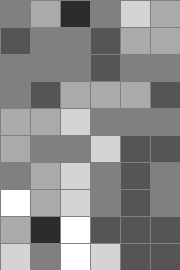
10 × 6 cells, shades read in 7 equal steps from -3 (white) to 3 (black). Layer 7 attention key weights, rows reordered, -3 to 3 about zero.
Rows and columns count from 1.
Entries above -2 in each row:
5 6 6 6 5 5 5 4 5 3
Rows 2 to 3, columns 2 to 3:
0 0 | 0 0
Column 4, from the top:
0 1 1 -1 0 -2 0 0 1 -2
